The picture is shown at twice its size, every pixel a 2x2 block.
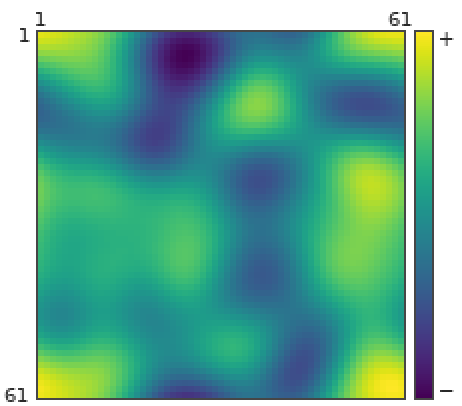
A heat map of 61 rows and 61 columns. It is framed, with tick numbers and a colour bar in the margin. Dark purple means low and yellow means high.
The middle left is the calmest part. No lone cell stands out from its neighbours. The ninth with the lowest average is the top middle. The values follow a bell shape.
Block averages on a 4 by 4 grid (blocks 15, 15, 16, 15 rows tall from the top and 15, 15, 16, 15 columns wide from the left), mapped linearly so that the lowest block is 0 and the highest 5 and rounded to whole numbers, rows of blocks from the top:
4 0 3 3 | 3 2 2 5 | 4 4 2 5 | 5 2 2 4
